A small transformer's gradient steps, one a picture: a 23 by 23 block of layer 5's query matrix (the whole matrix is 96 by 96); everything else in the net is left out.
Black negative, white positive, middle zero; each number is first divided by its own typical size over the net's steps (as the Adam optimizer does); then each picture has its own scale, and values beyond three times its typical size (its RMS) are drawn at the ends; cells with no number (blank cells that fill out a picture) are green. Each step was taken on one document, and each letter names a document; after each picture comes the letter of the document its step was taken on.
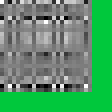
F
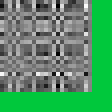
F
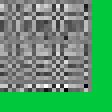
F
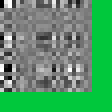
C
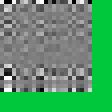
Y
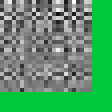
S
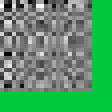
Y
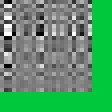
Y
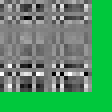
F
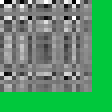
C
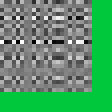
S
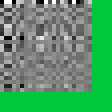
Y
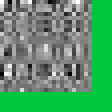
C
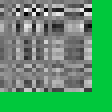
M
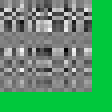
S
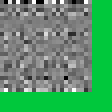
F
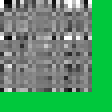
C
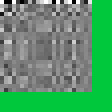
C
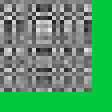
S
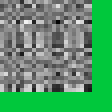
M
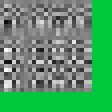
S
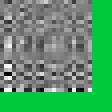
Y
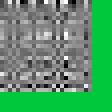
F
